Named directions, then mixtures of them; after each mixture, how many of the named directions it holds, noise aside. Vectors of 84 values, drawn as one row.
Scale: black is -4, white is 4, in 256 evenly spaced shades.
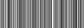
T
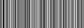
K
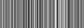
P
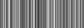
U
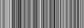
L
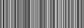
two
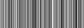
one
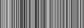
two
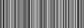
two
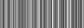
two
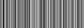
one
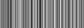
two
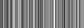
two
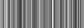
two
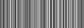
one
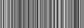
three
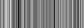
one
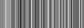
three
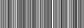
one
